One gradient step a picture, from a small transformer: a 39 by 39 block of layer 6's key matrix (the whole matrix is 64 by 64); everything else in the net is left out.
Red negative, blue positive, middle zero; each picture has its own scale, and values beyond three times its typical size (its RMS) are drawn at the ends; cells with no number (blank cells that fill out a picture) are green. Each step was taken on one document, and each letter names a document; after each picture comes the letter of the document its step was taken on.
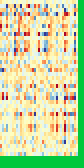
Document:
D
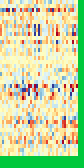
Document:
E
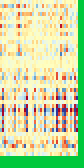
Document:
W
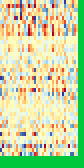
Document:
D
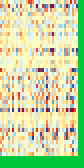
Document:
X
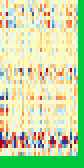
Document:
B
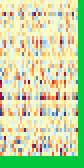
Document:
W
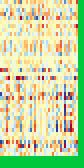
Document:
W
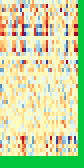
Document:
D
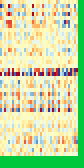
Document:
X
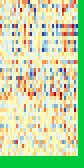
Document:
D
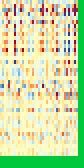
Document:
X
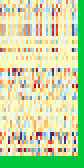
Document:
E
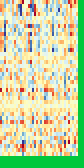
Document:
D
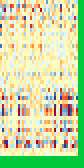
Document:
W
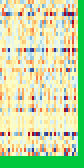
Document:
X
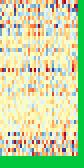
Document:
E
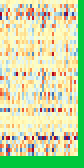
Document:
X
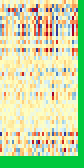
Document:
E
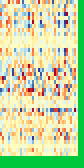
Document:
X
